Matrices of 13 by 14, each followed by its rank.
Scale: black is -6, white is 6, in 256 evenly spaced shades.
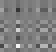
one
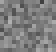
full rank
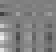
one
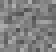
full rank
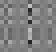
one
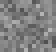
full rank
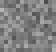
full rank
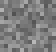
full rank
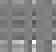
one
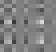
one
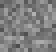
full rank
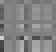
one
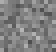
full rank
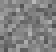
full rank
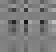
one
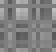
one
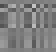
one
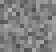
full rank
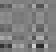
one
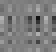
one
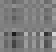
one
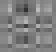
one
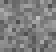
full rank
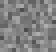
full rank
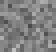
full rank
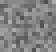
full rank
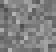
full rank
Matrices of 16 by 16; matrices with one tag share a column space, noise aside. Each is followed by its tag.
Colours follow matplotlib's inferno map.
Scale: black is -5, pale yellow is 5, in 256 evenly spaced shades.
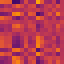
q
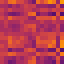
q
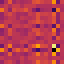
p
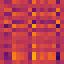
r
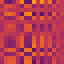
q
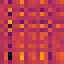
r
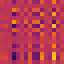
r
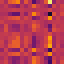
q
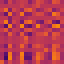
r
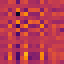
r
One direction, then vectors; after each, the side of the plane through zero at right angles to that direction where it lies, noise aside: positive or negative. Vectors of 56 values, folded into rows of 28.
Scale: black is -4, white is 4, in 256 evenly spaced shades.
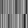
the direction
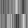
negative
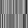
positive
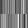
positive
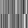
negative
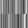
negative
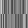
negative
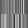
positive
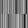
positive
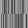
negative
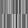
positive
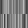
positive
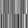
negative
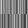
positive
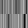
positive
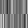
positive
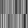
positive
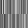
negative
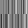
negative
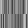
negative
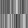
negative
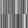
negative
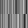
positive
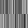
positive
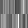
positive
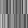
positive
